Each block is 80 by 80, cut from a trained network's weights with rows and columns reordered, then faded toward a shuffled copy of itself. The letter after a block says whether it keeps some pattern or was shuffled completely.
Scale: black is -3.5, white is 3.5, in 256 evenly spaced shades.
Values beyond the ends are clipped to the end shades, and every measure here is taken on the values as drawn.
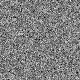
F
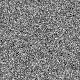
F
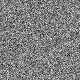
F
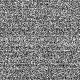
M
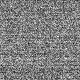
M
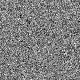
F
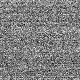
M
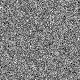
F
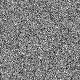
F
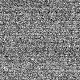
M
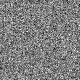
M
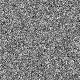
F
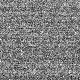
M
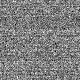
M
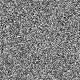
F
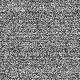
M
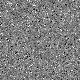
F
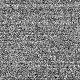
M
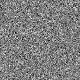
M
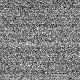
M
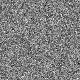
F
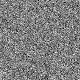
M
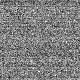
M
